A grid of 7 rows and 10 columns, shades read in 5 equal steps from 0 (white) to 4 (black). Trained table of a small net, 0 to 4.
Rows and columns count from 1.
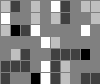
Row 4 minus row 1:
1 -1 0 1 -2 1 -1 0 1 1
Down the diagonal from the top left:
1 2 3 2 2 3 1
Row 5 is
2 1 3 2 2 3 3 3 4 2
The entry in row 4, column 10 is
2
